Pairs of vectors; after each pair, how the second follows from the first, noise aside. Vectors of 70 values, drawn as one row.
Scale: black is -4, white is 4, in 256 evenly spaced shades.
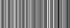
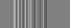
partly zeroed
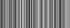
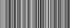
reversed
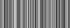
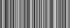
reversed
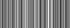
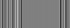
partly zeroed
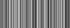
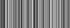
reversed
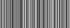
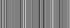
partly zeroed
